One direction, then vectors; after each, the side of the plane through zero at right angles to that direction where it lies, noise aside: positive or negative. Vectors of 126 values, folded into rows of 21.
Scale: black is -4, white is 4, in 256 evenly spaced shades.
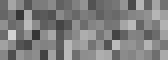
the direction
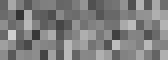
positive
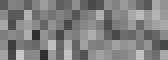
positive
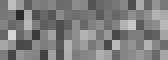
positive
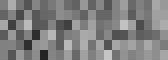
positive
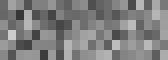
positive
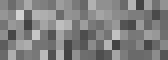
negative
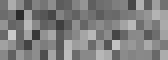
positive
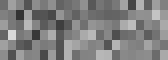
positive
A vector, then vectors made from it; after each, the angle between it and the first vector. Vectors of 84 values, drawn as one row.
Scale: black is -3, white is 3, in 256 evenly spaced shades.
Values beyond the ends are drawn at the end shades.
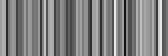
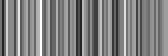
partly opposed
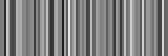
partly opposed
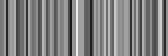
partly aligned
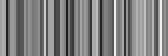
nearly parallel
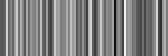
nearly opposite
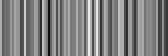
orthogonal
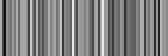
orthogonal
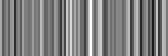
partly opposed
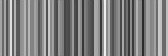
partly aligned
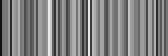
orthogonal
